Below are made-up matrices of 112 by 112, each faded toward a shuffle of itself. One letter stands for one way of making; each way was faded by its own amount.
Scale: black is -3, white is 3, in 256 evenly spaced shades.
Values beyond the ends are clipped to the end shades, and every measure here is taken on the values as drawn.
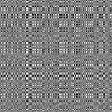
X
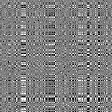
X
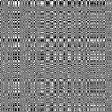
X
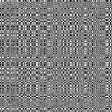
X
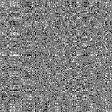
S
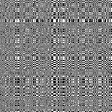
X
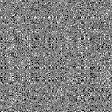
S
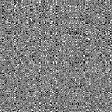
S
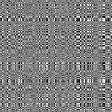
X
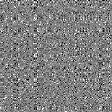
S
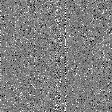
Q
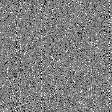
Q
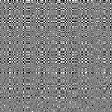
X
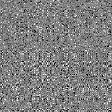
S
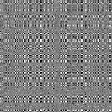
X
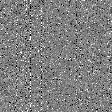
Q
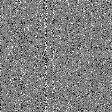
Q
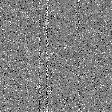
Q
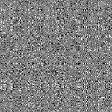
S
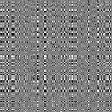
X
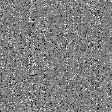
Q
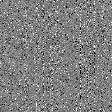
Q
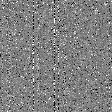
Q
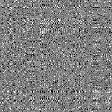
S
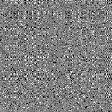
S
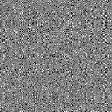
S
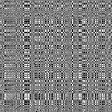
X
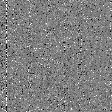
Q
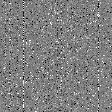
Q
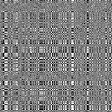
X
